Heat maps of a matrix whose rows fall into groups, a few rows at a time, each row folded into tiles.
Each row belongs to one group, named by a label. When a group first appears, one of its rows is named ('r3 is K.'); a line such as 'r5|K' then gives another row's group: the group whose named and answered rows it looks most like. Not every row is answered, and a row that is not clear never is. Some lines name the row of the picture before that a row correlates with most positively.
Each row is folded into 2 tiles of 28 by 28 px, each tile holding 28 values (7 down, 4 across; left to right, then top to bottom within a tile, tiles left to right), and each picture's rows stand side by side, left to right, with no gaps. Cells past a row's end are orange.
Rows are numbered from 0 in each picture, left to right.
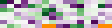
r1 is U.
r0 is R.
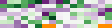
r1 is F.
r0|F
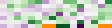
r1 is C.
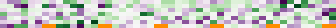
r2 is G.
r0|U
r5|F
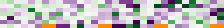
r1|U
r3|F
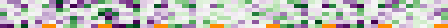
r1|R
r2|U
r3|C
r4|G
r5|C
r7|F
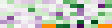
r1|C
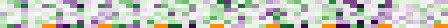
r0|C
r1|U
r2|C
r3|C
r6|U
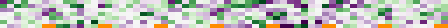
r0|F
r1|C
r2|G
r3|F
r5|U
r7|G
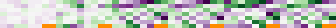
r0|U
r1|C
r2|R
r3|R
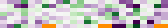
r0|U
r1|F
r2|U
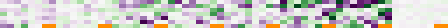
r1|G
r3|R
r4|U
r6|R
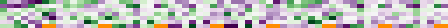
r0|R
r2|C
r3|U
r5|F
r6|U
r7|U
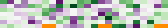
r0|R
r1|F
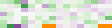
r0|C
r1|F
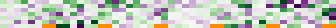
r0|G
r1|C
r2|F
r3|R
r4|C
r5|R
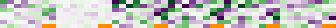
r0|R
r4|F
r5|R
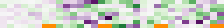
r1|R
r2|C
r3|G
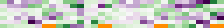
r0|R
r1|C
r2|R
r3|R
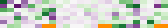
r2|C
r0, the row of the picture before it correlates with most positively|2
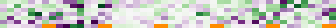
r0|G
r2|R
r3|G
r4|G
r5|F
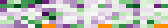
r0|F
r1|U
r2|C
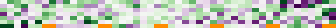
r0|C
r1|F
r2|C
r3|G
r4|G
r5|R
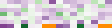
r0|U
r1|U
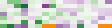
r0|C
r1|U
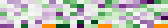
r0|U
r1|C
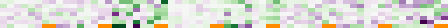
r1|U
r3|G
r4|C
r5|G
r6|U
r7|R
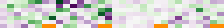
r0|F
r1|R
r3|G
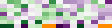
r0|C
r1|U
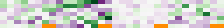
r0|G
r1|F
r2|U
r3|G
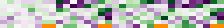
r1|R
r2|F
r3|R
